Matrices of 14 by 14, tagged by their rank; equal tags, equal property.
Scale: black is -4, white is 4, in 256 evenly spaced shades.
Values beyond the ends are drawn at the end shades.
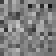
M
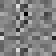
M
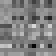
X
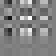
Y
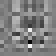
X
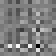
X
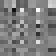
X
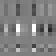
Y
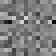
M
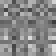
X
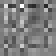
X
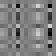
Y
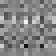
M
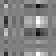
Y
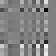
Y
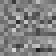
M
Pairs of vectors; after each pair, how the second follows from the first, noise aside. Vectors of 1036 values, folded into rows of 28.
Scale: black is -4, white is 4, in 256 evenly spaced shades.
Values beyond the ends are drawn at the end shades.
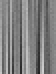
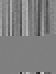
partly zeroed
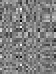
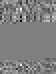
partly zeroed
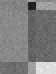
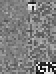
sign-scrambled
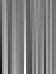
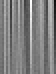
reversed
